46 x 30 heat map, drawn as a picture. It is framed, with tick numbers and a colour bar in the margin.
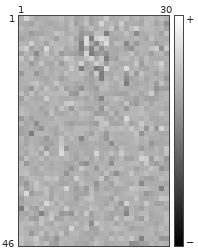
Histogram: heavy tails on both sides. Mirror symmetry: none. Roughest part: top middle. Odd rows or columns: none. Grain: fine. Odd patch: rougher, in the top middle.
